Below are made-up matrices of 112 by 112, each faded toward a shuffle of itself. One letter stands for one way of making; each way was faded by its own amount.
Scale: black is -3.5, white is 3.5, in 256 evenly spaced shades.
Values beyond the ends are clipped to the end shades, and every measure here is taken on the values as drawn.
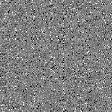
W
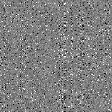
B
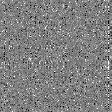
W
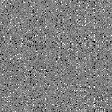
B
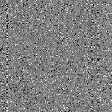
W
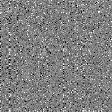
W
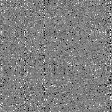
B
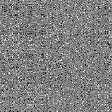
W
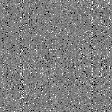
B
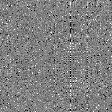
W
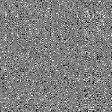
B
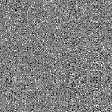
W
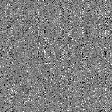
W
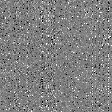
B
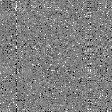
B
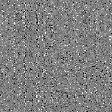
B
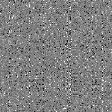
B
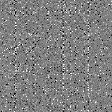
B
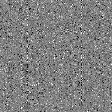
W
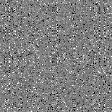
W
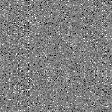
W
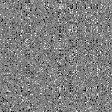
W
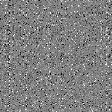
B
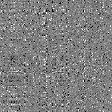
B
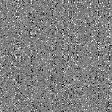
W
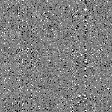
B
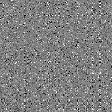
W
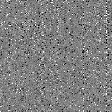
B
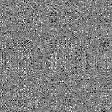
W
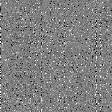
B
